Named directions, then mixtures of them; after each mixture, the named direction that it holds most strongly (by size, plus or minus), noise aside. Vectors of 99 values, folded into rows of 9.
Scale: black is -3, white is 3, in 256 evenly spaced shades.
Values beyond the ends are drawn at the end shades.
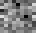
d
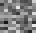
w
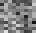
w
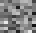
w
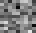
w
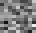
w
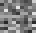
w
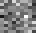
d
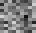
w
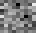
d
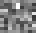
d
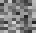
w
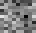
d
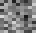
d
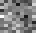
d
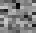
d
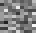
w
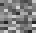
w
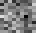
d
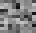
d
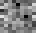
d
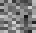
w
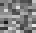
w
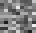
w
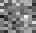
d
